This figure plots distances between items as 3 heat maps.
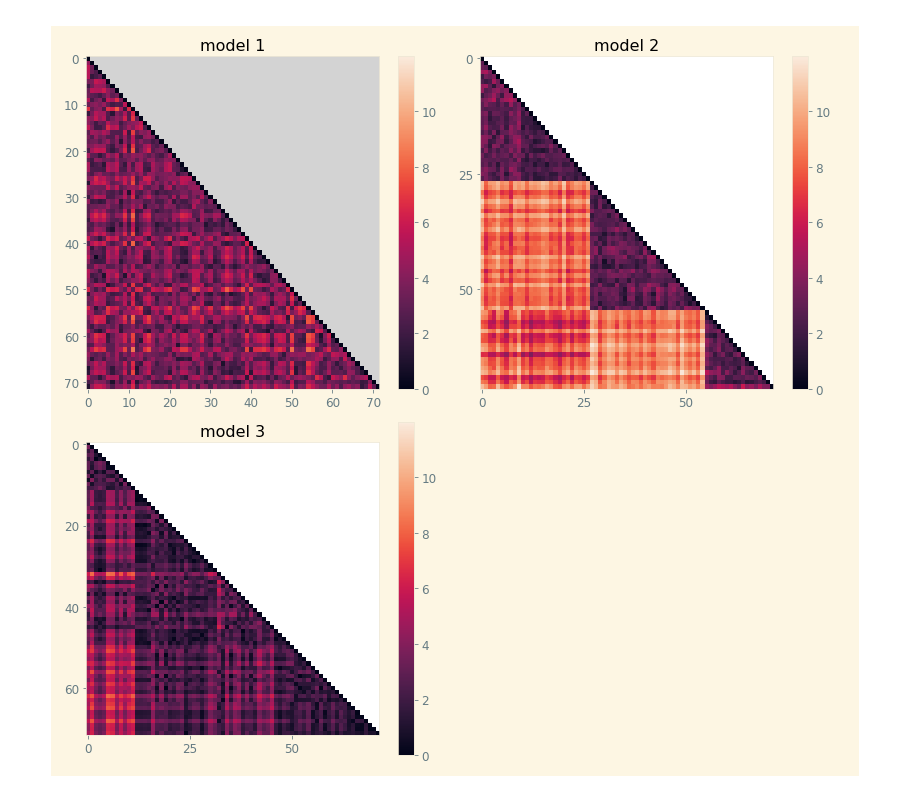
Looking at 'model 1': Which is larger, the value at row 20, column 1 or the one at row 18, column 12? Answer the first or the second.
the first
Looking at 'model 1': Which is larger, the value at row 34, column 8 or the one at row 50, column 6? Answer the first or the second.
the second
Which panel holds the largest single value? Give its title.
model 2
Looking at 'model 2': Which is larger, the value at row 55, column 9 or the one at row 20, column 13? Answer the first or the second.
the first
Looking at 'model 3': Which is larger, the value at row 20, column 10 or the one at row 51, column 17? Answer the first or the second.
the first
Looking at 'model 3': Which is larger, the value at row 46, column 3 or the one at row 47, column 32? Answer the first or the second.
the second
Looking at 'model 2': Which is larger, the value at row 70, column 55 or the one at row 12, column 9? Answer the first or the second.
the second
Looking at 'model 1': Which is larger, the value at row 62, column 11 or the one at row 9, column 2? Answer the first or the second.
the first
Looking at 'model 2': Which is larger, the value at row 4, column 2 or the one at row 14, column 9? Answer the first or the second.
the second
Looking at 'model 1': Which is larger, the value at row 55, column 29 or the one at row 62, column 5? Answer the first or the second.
the first
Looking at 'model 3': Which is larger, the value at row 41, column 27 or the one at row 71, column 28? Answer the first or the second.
the first
